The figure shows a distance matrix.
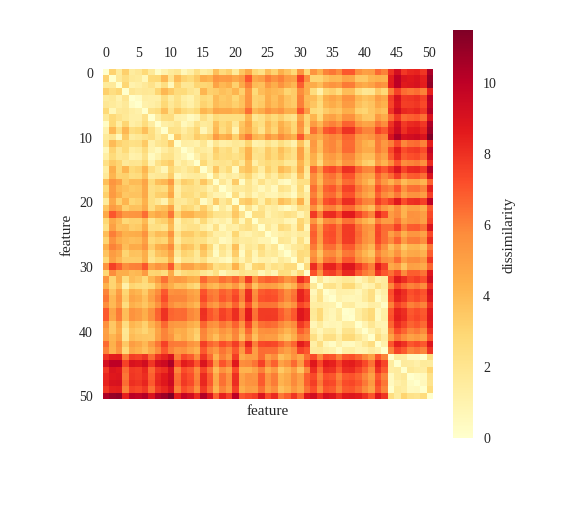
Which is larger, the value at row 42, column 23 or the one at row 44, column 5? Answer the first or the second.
the second
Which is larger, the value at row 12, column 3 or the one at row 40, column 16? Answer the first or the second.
the second
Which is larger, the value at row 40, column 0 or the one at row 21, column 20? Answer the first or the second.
the first
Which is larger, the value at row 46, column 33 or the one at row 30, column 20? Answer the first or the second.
the first
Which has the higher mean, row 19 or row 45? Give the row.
45
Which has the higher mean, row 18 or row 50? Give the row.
50
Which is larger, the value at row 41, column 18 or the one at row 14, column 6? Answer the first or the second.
the first
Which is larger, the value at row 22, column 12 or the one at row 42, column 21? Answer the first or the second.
the second
